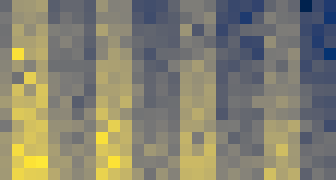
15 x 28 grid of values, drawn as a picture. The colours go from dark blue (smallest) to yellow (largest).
Stripes: upright, repeating 4 times. Ninth with the highest average: bottom left. Slope: up to the bottom left. Ninth with the lowest average: top right.
